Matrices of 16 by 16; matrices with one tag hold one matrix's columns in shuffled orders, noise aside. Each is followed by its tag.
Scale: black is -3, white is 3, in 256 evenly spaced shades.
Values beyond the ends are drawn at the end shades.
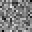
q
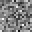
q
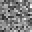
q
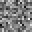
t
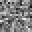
t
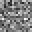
t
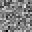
q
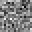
t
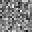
q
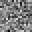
q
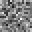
t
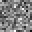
q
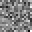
q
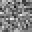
t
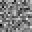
t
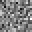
t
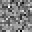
q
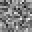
t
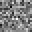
t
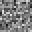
t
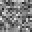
t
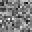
t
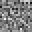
t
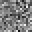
q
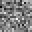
t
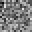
q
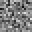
t
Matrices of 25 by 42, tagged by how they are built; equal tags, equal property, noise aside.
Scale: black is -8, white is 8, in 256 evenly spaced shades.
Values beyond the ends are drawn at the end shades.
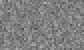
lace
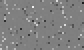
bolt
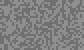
lace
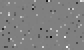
bolt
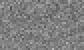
lace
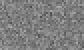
lace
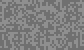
lace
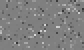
bolt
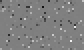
bolt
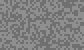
lace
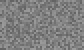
lace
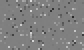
bolt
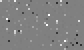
bolt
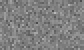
lace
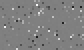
bolt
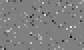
bolt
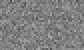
lace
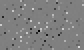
bolt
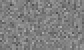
lace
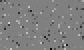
bolt
